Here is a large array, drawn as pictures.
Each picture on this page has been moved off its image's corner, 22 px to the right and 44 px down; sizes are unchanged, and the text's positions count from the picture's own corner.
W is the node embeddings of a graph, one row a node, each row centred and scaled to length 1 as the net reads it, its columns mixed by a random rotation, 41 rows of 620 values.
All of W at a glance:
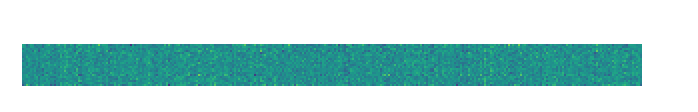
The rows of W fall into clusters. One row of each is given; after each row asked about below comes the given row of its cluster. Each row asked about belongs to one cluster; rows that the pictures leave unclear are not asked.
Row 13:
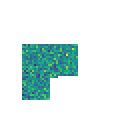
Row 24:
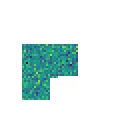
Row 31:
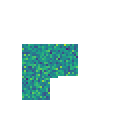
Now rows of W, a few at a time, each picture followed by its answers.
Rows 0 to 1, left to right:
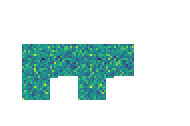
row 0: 24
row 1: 24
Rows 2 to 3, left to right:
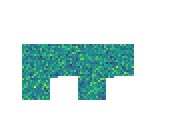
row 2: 24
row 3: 31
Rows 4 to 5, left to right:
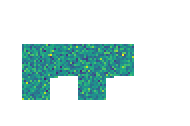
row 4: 24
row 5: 13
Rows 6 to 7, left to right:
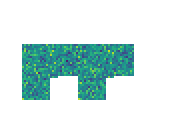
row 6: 24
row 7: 24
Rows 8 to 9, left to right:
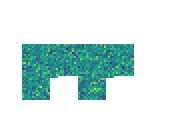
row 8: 31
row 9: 31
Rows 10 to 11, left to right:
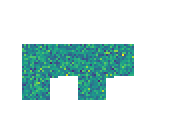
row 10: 31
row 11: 13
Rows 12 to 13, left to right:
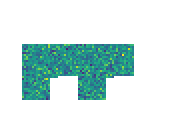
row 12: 31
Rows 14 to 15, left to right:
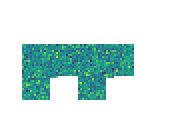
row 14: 24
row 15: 13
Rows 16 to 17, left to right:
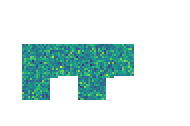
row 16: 31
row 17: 13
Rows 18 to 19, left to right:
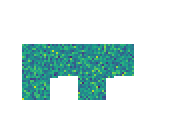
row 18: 24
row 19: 31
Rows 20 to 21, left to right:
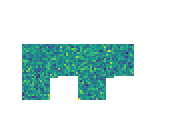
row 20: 13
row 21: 24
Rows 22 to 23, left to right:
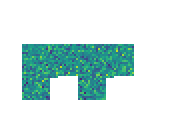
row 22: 31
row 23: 13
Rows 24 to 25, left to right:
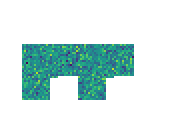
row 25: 31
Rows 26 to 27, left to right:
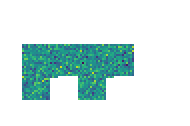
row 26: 31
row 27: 24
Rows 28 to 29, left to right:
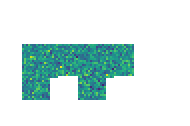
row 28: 31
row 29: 13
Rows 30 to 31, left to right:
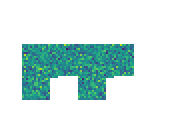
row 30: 31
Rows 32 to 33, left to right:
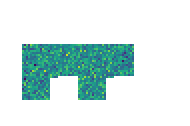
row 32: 13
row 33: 24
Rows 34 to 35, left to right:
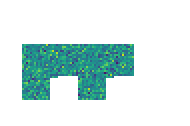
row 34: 24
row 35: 13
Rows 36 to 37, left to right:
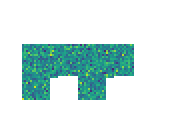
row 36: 24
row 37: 13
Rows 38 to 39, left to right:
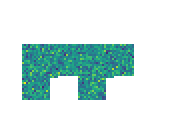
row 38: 13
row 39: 31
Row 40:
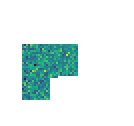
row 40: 13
